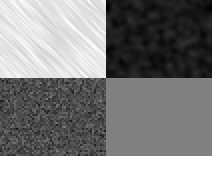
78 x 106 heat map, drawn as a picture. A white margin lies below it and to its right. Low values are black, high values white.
The table splits into 2 rows of 2 panels. Panel 1,1: very high, slanting down to the right, faint in contrast. Panel 1,2: very low, blotchy, faint in contrast. Panel 2,1: low, fine-grained. Panel 2,2: middling, flat.
